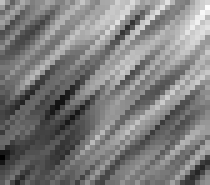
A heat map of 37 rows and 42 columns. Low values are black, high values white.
No lone cell stands out from its neighbours. The ninth with the lowest average is the bottom left. The ninth with the highest average is the top right. The bottom left is the smoothest part. Streaks slant up to the right. The field climbs toward the top right.
